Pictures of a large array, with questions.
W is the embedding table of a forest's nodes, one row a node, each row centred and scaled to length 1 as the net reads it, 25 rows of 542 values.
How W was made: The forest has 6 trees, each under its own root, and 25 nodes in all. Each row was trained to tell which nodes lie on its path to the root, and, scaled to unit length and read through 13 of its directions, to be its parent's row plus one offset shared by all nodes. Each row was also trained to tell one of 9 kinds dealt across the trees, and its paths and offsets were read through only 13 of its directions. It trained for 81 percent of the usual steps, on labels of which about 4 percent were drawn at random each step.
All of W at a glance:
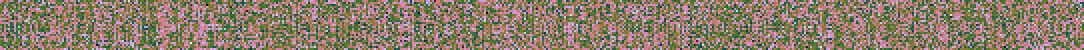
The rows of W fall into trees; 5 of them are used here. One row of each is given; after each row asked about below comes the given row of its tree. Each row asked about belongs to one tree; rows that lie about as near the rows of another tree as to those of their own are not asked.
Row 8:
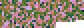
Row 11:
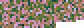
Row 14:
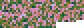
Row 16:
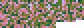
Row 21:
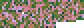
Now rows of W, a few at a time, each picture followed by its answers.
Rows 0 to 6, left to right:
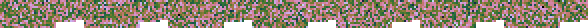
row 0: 8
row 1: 11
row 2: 21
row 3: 14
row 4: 16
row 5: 21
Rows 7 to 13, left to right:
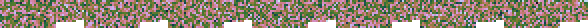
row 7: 11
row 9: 14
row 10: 8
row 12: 14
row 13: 11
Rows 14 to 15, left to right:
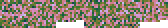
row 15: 11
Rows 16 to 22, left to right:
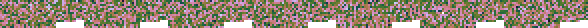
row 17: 21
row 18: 16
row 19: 14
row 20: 16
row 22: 21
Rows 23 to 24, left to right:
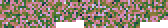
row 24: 14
